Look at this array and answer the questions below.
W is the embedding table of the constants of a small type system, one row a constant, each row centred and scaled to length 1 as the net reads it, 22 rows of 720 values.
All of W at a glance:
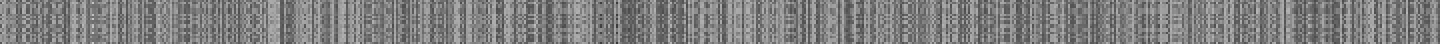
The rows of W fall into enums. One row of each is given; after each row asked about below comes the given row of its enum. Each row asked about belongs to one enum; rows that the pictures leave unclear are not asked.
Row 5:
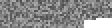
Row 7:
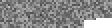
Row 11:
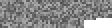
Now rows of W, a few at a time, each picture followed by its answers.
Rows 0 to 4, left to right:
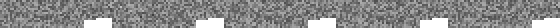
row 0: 5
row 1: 7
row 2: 11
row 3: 11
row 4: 5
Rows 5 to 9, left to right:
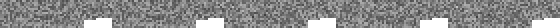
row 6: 5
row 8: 11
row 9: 7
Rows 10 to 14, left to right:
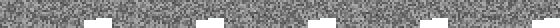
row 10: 11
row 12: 7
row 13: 7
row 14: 5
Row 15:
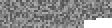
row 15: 5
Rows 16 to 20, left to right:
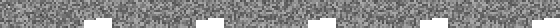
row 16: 7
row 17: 11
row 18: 5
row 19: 11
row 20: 11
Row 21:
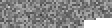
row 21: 7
